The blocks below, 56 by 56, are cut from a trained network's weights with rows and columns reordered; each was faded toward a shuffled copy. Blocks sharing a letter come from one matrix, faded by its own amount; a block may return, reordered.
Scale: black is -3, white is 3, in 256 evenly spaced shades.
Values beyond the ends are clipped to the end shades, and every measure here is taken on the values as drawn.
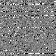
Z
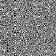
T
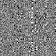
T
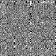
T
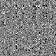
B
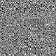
T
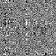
T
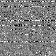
Z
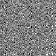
T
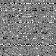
Z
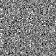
B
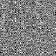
T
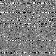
Z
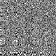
T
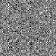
T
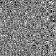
T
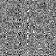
T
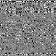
Z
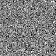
B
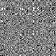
T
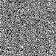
B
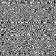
Z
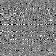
Z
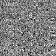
B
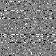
Z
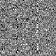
T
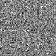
B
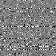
Z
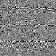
Z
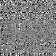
Z
